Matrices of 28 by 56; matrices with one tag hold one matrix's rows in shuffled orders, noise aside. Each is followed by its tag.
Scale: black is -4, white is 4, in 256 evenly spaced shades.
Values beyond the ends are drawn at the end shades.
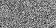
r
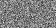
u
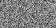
r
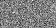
r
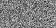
r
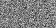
r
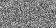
u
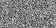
r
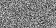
u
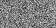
r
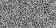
r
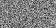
r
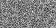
r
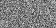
r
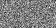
u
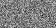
u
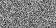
u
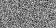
r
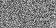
r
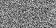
r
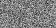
r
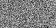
r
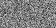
u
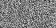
r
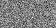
r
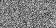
r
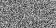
r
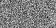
r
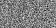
r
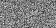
u
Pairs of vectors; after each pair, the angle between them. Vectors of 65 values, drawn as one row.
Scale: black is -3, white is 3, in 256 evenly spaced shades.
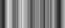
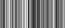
partly aligned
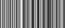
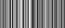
partly aligned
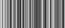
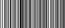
partly aligned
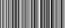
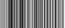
orthogonal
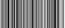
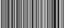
nearly parallel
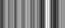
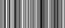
partly aligned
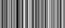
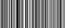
nearly parallel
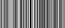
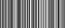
nearly opposite
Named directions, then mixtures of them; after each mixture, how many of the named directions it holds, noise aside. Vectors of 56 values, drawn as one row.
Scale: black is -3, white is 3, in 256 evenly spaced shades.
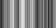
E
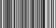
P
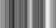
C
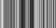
three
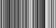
three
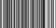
one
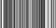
two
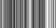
two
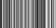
three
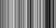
one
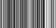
two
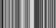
three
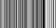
two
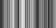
one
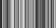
two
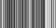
two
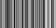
one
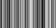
three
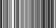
three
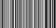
one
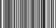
one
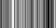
three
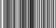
three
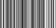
one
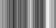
one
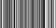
one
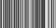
three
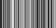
two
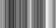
one
